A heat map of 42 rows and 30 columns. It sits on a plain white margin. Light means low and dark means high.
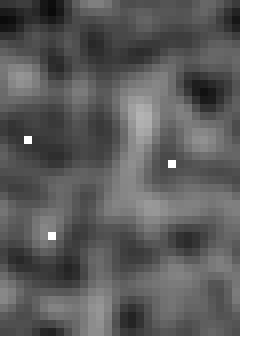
Grain: blotchy. Lone odd cells: 3, each lower than its neighbours. Odd rows or columns: none. Mirror symmetry: none.
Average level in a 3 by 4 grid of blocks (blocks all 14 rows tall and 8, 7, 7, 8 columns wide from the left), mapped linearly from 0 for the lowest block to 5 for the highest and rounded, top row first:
5435
5402
4343
